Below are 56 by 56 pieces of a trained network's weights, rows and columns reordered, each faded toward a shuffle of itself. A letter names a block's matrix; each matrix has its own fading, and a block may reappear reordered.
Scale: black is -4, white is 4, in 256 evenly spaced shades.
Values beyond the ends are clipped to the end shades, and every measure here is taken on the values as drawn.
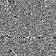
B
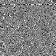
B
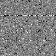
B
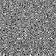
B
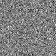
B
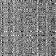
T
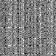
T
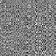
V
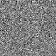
B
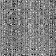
T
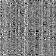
T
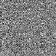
B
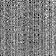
T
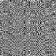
V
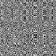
V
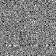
B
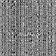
T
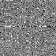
B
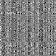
T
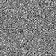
B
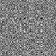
V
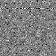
B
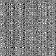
T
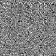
B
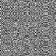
V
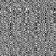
V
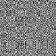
V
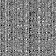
T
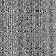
T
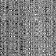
T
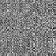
V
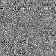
B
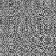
V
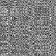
V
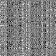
T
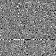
B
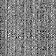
T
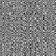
V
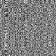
V
